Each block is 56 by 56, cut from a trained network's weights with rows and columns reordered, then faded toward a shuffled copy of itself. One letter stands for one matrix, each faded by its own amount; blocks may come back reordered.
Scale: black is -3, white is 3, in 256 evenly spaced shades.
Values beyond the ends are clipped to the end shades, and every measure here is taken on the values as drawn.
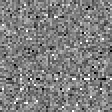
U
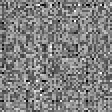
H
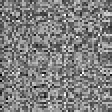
H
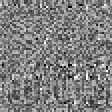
H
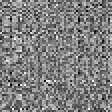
H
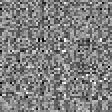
H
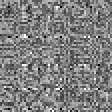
H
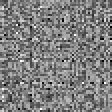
H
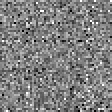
U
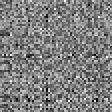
H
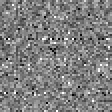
U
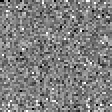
U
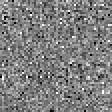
U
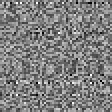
H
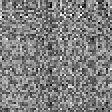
H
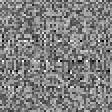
H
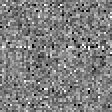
U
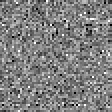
U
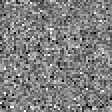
U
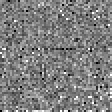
U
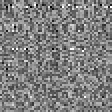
H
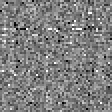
U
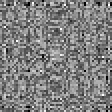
H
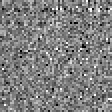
U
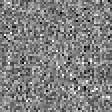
U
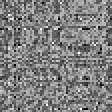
H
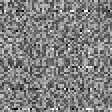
H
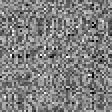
H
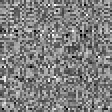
H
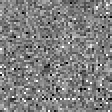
U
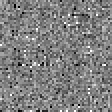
U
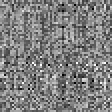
H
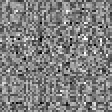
H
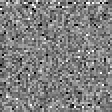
U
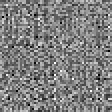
H
